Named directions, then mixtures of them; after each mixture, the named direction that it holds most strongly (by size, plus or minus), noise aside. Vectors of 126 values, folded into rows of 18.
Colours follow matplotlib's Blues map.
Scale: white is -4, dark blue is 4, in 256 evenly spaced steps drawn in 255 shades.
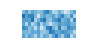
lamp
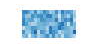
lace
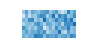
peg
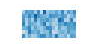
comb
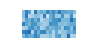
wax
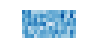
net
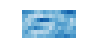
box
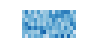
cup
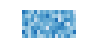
lace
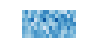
peg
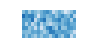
lamp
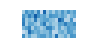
comb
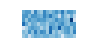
lace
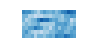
box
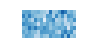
peg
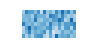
comb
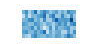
peg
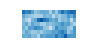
box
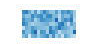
lace
